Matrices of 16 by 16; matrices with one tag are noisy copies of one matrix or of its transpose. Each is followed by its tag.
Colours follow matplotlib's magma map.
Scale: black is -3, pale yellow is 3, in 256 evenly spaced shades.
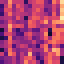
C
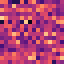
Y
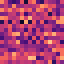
Y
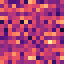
Y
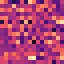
Y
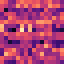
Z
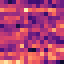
C
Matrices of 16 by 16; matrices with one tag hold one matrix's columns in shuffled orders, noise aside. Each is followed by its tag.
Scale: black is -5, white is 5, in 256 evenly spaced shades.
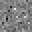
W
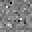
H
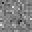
H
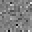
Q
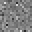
Q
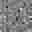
W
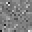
Q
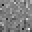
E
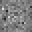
W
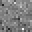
E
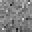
E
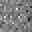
W
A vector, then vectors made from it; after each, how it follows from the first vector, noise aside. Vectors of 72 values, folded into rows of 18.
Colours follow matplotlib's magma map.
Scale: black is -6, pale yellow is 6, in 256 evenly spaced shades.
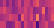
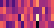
scaled up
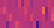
partly zeroed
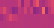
partly zeroed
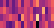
scaled up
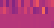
partly zeroed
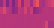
partly zeroed
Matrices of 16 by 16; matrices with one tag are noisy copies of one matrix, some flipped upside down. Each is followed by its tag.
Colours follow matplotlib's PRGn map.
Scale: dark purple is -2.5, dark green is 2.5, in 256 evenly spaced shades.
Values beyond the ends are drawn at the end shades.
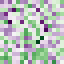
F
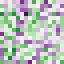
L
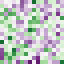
L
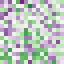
F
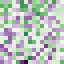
F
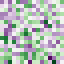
F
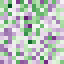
F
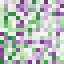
L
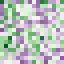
L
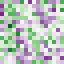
L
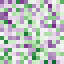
F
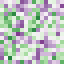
L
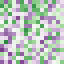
F
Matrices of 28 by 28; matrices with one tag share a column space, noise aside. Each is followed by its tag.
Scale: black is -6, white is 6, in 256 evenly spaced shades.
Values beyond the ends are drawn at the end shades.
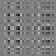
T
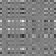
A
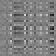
T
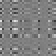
A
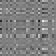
A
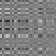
A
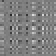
T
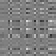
A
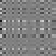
A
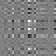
A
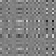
A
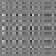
T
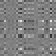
A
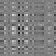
T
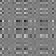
A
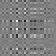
A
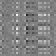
T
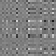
A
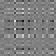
A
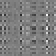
T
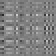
T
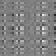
T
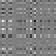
A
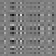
T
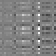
T
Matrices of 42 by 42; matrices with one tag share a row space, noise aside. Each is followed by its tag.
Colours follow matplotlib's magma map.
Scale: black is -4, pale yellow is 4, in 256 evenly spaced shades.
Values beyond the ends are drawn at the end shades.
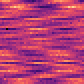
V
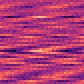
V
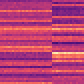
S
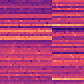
S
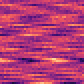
V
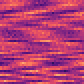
V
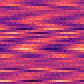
V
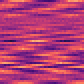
V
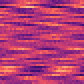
V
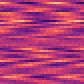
V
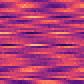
V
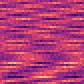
V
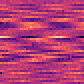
V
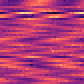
V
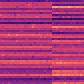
S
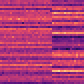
S
